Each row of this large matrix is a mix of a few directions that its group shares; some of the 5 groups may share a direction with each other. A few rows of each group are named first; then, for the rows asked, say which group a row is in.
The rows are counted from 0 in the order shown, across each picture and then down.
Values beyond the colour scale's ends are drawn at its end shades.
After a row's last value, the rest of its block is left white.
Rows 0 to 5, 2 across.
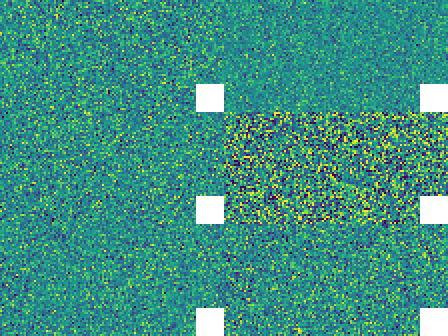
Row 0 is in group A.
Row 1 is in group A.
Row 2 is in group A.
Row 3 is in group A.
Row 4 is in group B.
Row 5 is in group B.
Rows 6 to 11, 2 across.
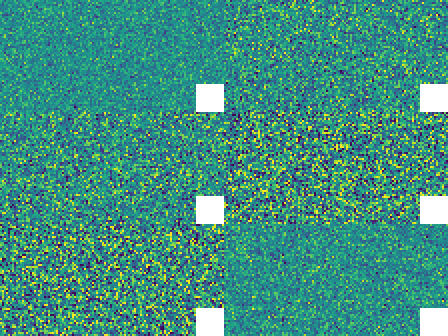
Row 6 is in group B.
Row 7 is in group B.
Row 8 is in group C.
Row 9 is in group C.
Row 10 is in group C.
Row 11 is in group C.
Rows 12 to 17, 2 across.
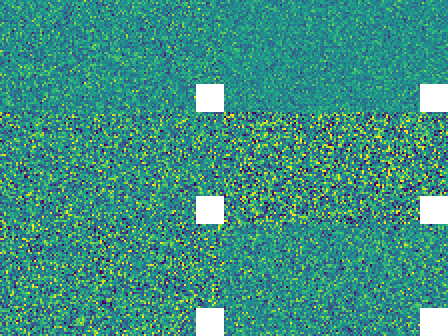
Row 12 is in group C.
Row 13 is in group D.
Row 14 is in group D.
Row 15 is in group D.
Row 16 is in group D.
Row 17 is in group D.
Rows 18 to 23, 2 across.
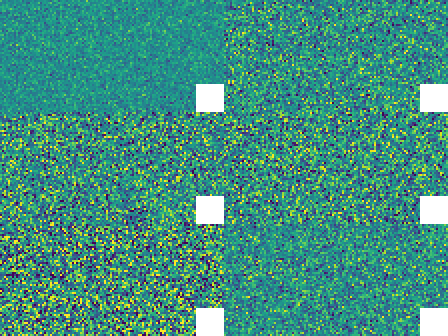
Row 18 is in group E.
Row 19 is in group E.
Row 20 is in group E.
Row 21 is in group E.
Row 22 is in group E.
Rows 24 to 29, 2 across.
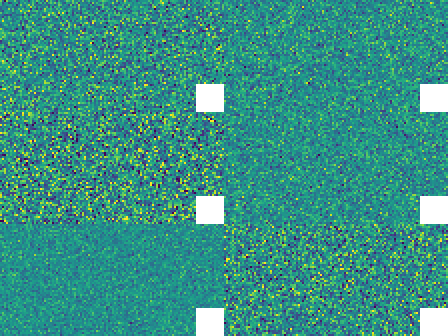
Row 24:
B
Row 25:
C
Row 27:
C
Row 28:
E
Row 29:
C
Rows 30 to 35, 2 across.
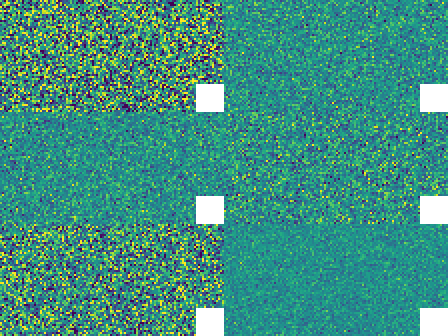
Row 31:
E
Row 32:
B
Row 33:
D
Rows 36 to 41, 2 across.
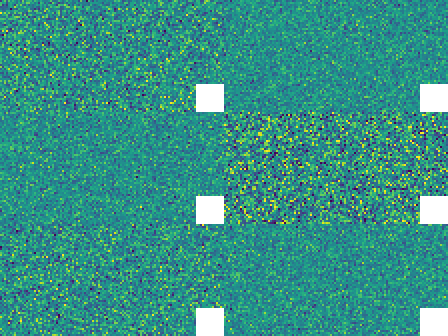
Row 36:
E
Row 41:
E
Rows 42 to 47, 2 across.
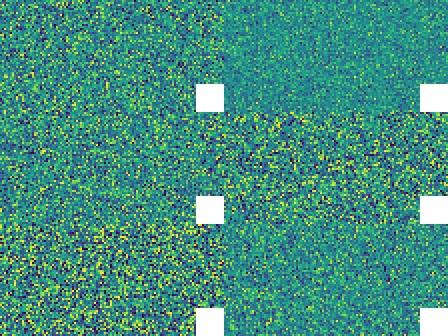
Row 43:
B
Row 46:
D
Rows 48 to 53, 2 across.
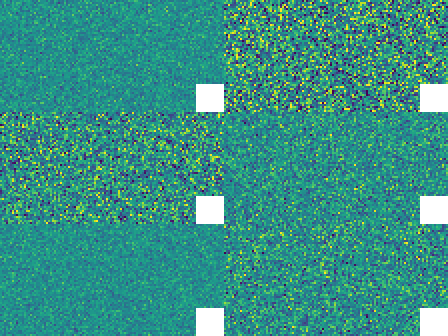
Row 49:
A
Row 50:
D
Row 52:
A
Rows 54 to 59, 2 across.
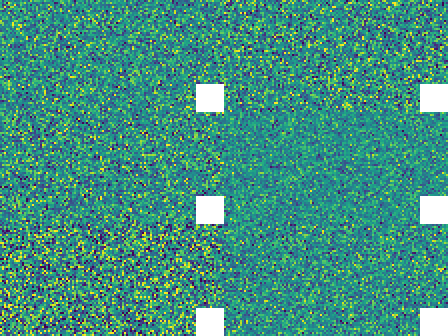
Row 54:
C
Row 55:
D
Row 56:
C
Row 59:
A
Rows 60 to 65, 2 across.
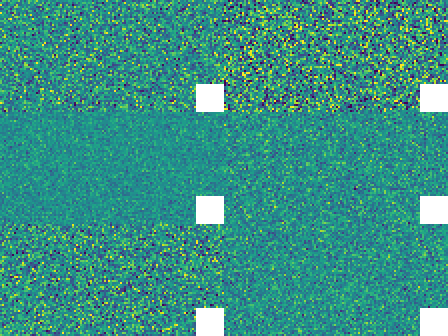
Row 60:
D
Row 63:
B
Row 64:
B
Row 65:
B
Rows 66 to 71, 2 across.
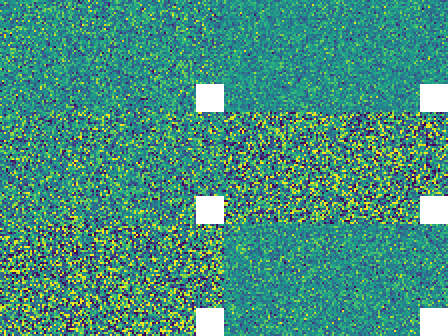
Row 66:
D
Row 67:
D
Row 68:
D
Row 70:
E
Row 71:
C
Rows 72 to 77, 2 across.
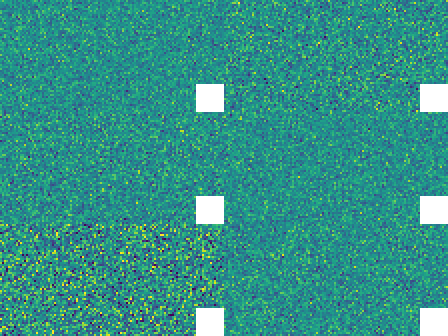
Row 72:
A
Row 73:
C
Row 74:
D
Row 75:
E
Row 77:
C
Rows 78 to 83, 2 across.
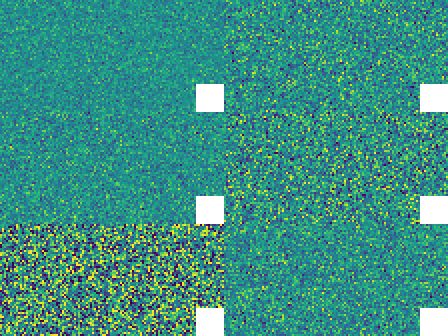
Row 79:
C
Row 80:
A
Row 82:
C
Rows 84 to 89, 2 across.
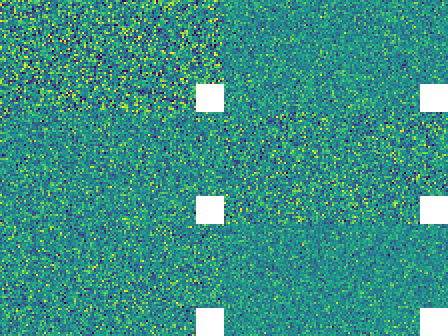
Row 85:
D
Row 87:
A
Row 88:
C
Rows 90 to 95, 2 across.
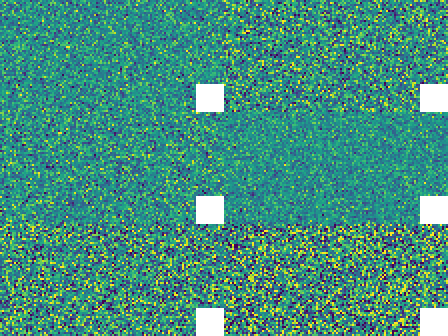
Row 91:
C
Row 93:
E
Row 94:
D
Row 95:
D
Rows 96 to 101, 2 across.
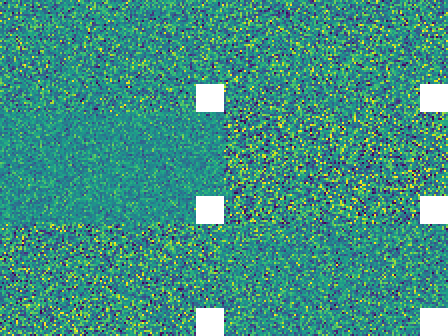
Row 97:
B
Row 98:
C
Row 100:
A
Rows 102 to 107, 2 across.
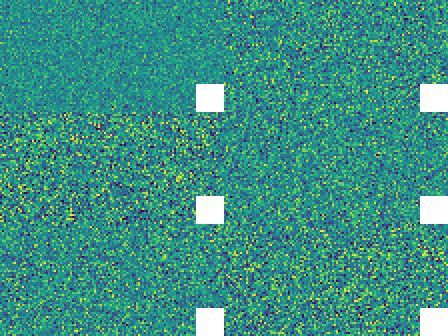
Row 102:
E
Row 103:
D
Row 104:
D
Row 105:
A
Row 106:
A
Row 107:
B
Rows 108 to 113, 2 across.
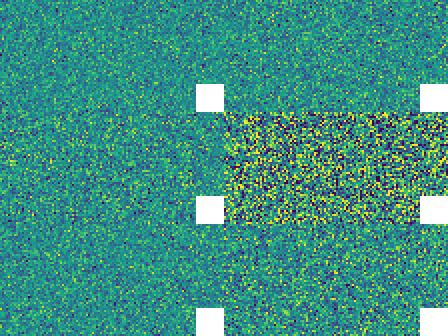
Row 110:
B
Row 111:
B
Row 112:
C
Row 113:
D
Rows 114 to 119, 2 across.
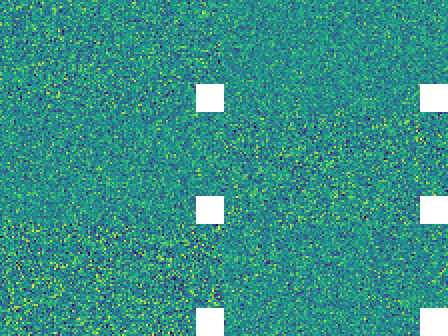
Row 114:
C
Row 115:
D
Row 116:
E
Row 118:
D
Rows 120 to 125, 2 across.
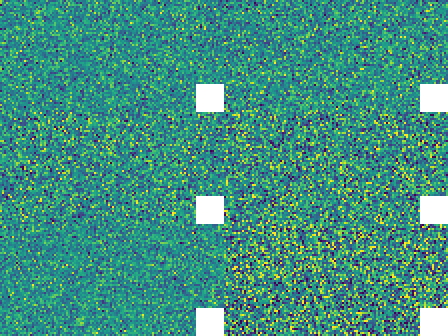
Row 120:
D
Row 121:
E
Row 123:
C
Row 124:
D
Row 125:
E
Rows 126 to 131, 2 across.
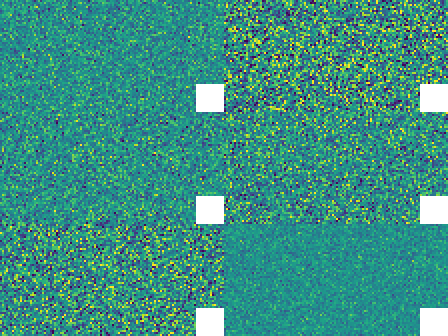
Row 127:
B
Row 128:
A
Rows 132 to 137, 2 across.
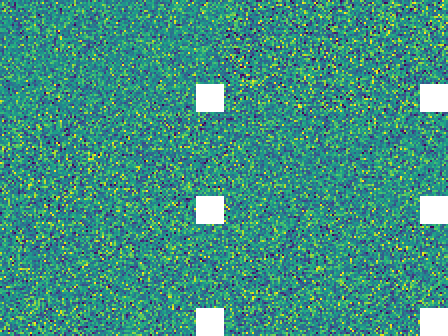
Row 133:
A
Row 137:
C
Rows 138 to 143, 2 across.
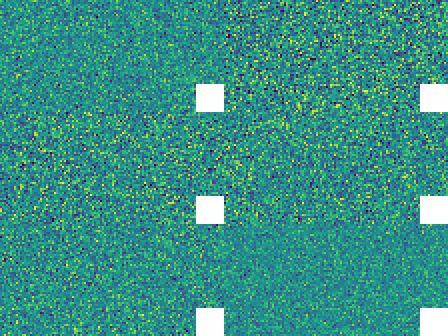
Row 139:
D
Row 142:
D
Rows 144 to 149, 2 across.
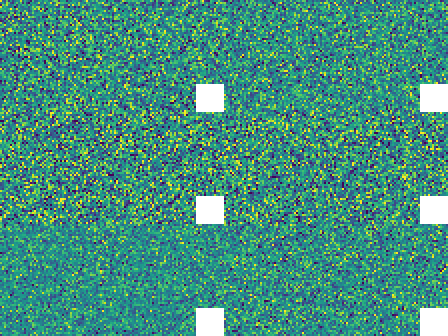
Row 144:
E
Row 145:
C
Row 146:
A
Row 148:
D
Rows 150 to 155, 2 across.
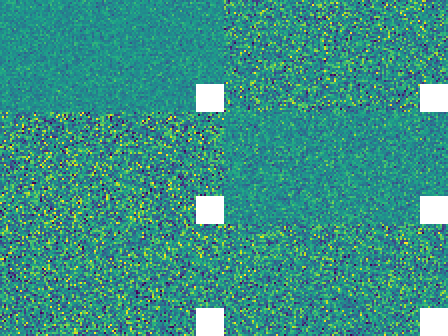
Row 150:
C
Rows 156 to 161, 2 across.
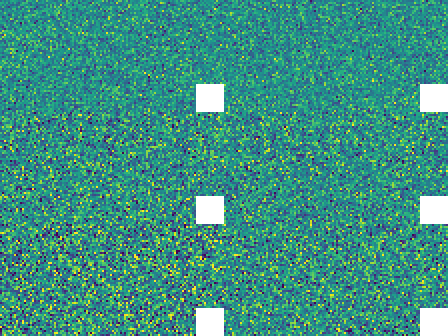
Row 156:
B
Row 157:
E
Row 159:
A
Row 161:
E
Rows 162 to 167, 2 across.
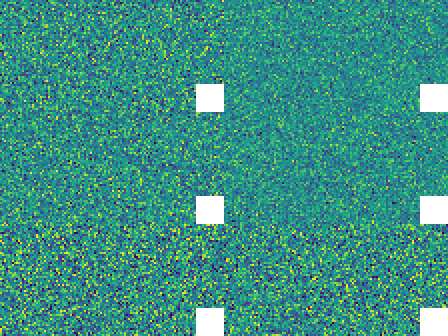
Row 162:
C
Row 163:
E
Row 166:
A
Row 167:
C
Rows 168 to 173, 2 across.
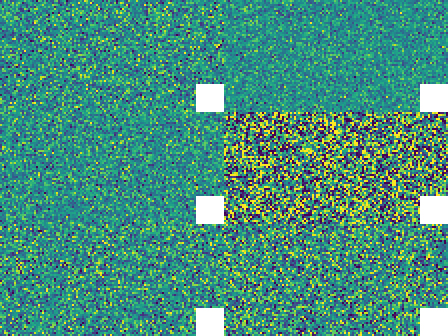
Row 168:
A
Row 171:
A
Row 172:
D
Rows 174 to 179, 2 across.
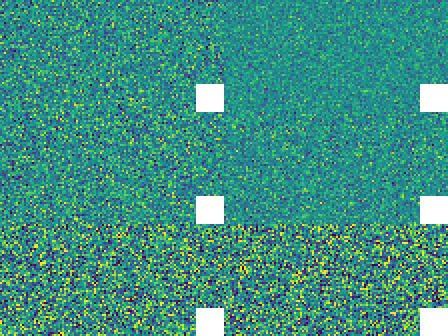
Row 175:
D
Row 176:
A
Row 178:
B
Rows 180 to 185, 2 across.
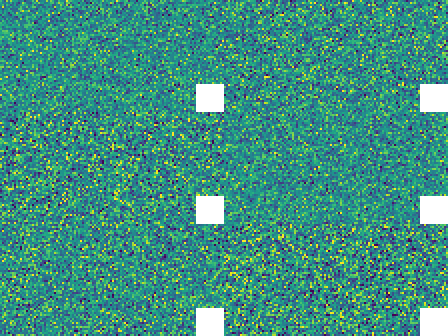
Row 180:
A
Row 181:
A
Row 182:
C
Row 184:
A
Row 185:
B
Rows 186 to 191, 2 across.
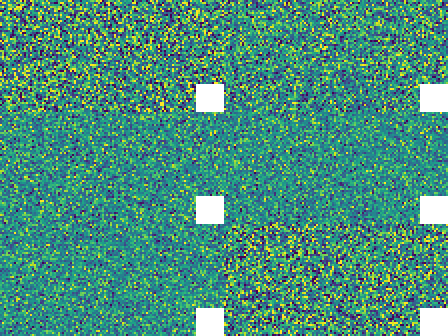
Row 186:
C
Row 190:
B
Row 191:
C
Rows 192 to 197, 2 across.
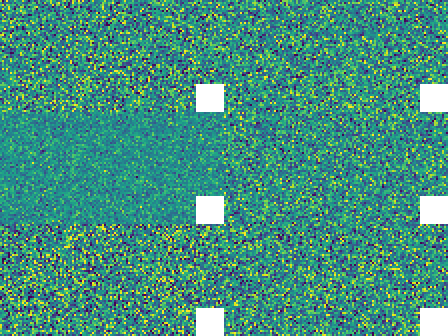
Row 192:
B
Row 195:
E
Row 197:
B
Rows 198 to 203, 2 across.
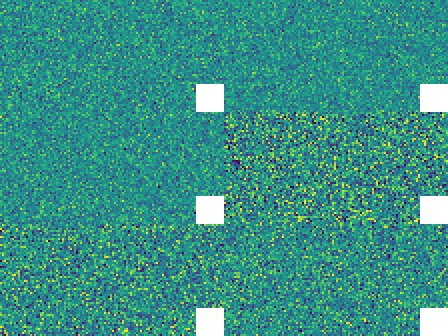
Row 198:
C
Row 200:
E
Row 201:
E
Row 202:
E
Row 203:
A
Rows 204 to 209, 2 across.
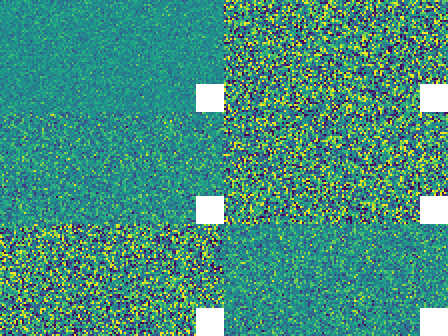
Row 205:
E
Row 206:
C
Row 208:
A
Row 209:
B
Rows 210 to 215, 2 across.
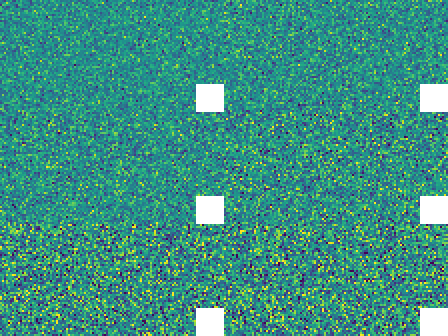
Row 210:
E
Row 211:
E
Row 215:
C
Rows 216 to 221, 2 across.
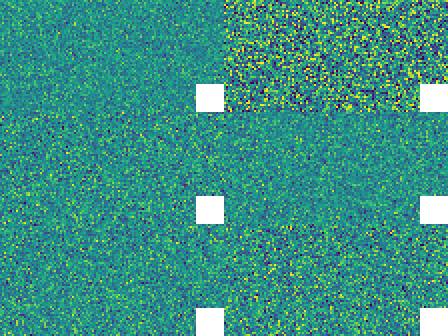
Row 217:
E
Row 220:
E
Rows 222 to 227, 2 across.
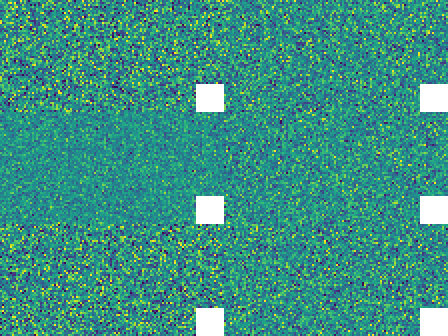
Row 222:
C
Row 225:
A
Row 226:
D
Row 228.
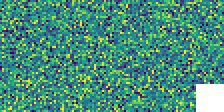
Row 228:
B
